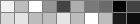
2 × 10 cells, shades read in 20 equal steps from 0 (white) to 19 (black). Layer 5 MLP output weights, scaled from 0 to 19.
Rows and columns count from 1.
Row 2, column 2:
2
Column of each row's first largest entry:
9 10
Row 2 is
3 2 5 5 2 5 0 5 17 18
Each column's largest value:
3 5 5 8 14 6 10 11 19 18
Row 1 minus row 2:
-2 3 -5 3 12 1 10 6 2 -4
